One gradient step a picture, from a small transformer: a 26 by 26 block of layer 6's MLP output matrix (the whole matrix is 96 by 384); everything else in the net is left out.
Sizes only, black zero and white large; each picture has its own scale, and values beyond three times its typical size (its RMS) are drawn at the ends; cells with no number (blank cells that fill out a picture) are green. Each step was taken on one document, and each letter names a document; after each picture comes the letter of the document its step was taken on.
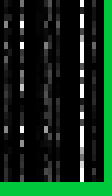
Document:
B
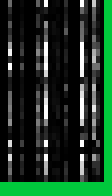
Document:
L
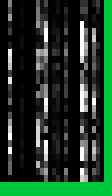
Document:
L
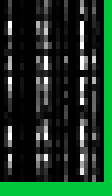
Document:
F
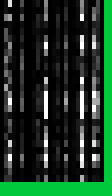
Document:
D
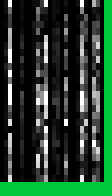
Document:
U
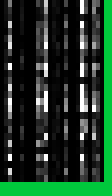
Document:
L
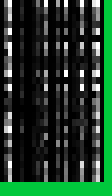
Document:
U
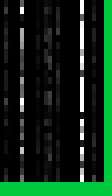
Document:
B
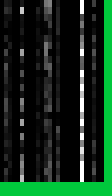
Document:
B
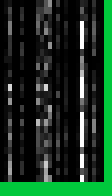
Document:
F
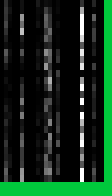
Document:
B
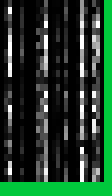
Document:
L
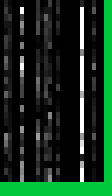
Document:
B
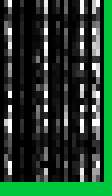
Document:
U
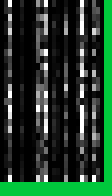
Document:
L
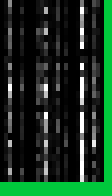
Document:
D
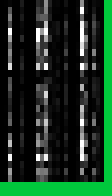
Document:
F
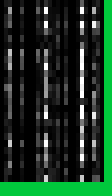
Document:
D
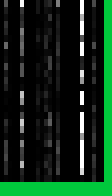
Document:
B
